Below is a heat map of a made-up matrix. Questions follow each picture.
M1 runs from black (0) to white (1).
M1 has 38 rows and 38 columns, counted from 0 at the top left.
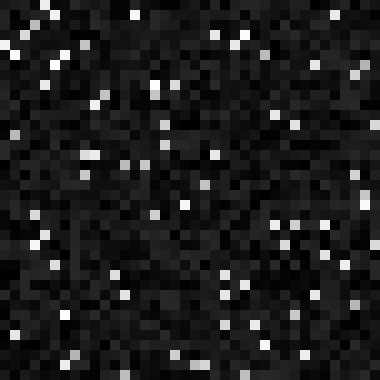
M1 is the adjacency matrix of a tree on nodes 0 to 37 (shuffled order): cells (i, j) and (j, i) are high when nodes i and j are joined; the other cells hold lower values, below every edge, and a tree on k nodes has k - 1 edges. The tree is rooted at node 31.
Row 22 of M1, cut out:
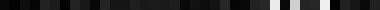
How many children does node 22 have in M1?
2
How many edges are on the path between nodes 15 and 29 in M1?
6
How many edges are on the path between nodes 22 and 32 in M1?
1
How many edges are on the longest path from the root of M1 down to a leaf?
11
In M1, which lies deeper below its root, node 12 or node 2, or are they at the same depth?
node 2
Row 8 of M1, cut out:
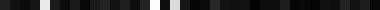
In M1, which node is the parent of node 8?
15
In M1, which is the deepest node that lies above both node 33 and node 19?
6
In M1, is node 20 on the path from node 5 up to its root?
no
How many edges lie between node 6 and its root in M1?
1
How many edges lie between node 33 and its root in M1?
4
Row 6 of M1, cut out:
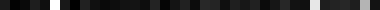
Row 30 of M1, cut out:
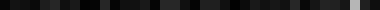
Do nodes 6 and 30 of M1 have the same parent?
no
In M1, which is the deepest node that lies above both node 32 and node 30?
29
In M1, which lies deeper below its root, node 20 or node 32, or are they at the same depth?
the same depth
